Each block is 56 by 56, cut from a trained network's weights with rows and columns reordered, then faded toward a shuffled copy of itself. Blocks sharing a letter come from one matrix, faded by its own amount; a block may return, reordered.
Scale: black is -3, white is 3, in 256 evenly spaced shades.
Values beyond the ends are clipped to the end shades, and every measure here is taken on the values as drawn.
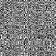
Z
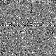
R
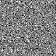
R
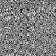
Z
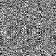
Z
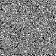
R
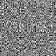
Z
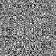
Z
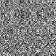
Z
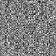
Z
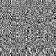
Z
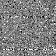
R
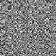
Z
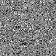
R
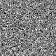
R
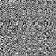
Z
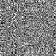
Z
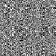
Z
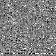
R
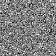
R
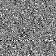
R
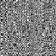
Z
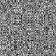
Z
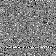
R
